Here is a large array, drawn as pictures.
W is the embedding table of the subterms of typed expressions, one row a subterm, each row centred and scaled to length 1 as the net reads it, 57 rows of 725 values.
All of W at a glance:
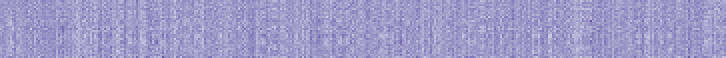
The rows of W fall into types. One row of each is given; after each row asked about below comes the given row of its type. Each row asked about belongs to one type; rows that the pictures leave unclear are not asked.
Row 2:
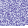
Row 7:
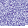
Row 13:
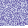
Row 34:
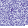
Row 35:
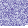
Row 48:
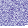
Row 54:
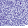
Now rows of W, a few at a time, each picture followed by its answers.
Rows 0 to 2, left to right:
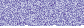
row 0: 13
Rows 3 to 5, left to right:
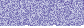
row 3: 13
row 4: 2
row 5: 34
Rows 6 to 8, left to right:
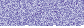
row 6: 13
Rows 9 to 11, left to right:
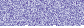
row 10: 48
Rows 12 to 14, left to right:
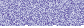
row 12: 2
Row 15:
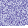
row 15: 2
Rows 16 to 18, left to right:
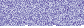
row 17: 13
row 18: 34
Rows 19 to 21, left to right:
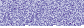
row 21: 7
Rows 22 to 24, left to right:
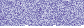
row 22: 54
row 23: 34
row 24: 54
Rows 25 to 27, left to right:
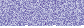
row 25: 48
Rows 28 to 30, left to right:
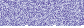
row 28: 35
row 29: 35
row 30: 13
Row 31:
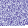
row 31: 13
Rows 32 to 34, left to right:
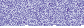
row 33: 2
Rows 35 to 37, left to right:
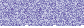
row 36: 34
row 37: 2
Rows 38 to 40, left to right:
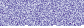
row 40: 7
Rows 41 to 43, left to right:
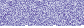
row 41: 54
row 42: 54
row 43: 2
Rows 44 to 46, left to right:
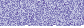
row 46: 34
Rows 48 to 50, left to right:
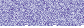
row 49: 48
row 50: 35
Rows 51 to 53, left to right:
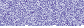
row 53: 35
